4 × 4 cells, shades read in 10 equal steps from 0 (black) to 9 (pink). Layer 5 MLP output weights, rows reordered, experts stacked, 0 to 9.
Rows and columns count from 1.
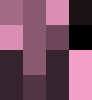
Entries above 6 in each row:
1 1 1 1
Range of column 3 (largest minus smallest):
6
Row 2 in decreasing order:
8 5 4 0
